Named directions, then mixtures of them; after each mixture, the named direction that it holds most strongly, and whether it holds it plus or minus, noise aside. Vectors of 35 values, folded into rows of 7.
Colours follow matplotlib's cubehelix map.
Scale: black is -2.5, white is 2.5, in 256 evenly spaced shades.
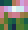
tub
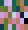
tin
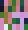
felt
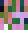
felt, plus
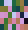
tin, plus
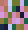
tin, plus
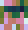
tub, minus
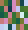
tin, minus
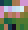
tub, plus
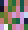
felt, plus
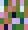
felt, minus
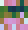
tub, minus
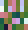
felt, minus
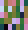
felt, minus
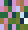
tin, minus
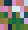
tin, minus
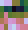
tub, minus
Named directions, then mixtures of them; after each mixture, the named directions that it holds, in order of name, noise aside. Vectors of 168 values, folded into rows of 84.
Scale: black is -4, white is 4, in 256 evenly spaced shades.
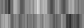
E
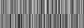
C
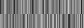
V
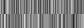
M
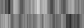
E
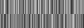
C, M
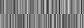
C, V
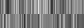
E, M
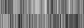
C, E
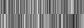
E, M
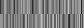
V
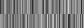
V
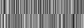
M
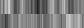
E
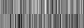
C, E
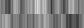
E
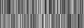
C, E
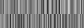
C, V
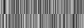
M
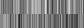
C, E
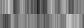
E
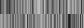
E, V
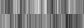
C, E
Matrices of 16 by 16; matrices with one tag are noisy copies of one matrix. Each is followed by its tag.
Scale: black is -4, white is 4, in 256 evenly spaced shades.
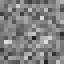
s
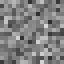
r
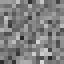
r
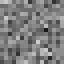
r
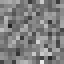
r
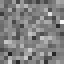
s
